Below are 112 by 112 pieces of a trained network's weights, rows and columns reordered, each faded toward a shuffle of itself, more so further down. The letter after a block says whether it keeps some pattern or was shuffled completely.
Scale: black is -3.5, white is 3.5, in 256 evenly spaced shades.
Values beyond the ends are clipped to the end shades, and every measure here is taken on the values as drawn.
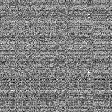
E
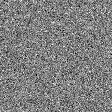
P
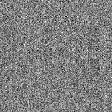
E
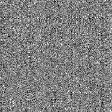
E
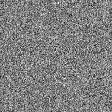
E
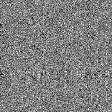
E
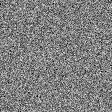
P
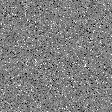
P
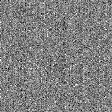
E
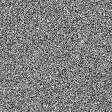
P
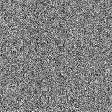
E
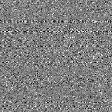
E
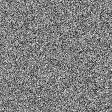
P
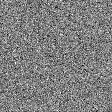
P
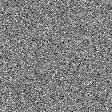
P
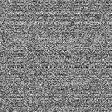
E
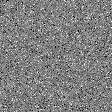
P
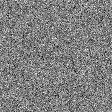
P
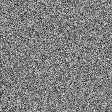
P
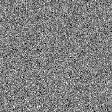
E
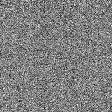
E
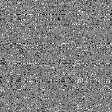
E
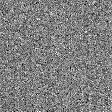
E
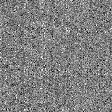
E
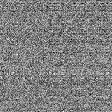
E
